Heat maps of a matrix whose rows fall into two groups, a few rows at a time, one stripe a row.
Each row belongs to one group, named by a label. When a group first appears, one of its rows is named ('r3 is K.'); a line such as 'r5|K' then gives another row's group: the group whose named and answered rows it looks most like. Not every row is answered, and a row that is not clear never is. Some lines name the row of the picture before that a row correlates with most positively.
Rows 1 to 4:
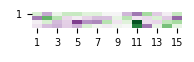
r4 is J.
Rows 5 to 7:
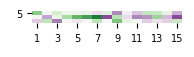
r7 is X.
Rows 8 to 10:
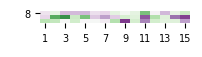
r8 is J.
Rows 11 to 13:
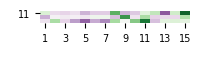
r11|J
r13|J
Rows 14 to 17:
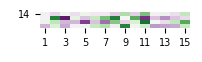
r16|J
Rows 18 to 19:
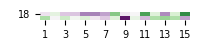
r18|J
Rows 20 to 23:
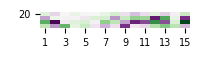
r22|J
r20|J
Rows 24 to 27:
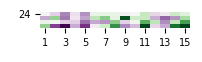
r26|J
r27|J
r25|X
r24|J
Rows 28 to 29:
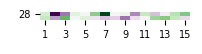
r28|J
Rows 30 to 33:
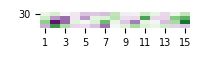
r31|J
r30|J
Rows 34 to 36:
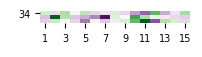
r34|J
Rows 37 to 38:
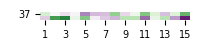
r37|J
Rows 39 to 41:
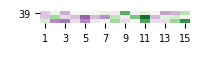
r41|J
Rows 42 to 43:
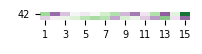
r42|J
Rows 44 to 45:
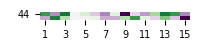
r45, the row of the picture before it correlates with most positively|43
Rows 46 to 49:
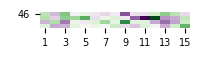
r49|J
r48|X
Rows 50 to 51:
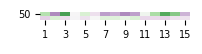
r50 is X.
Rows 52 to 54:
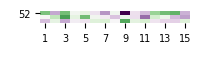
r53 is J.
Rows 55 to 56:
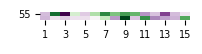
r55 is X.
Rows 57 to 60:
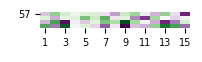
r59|X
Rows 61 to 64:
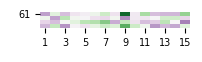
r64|X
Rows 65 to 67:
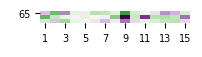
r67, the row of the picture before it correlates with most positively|62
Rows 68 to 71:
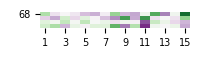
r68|J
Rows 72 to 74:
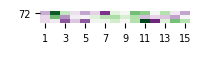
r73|X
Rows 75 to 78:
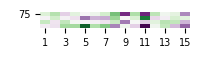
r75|X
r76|J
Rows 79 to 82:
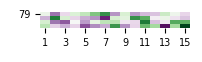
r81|J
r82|J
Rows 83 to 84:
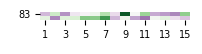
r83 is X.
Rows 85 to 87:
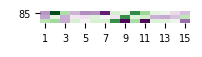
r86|X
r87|X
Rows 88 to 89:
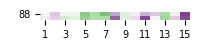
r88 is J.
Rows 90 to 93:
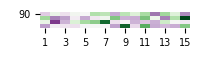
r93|X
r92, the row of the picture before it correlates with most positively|88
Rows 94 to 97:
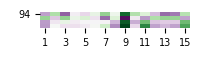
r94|X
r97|X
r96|X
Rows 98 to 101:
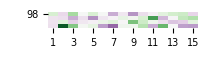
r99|J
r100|X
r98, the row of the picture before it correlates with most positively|95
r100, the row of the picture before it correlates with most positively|94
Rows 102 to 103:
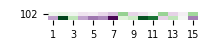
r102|J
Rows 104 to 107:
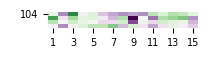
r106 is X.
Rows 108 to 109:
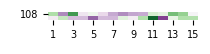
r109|J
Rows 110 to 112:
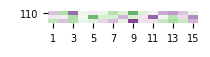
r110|X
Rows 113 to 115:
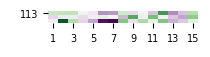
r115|J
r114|X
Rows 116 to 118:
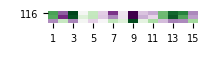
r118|X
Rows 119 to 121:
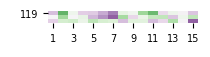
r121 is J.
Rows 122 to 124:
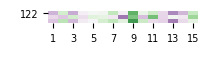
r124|X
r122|X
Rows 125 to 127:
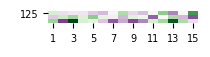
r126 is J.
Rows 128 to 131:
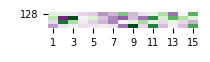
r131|X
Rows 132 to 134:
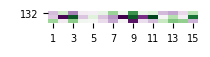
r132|X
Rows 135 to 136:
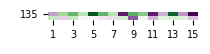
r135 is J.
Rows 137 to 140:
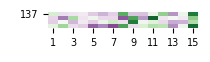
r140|J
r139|X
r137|J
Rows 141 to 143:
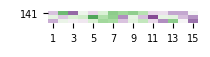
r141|X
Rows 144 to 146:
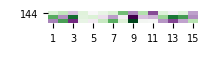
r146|X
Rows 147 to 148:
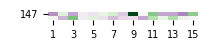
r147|X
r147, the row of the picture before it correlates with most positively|146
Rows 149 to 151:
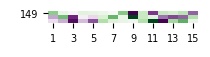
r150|X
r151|J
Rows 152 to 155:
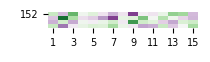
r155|J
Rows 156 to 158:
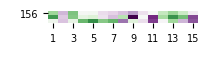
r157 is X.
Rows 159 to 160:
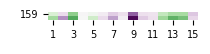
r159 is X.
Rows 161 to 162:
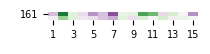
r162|J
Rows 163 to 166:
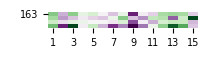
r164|J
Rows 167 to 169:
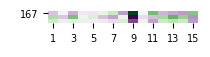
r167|X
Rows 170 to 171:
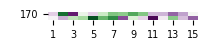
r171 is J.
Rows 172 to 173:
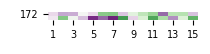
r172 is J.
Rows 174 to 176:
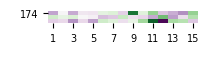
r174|X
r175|J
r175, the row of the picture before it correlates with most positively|173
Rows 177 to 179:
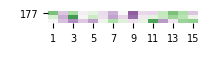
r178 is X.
